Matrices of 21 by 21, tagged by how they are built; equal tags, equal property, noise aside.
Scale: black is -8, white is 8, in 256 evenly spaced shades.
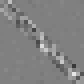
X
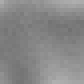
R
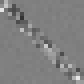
X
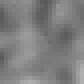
R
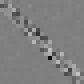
X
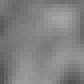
R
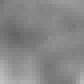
R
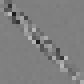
X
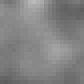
R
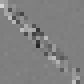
X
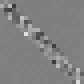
X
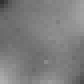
R
